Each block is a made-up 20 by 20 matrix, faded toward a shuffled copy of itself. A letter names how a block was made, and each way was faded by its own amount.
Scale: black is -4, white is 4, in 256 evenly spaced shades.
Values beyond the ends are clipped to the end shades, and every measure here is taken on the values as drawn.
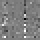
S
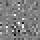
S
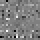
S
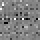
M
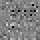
M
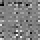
S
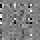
S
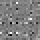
S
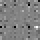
S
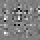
S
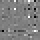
S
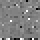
M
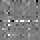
S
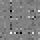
S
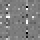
S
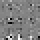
S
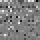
M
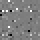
M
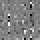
S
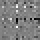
S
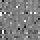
M
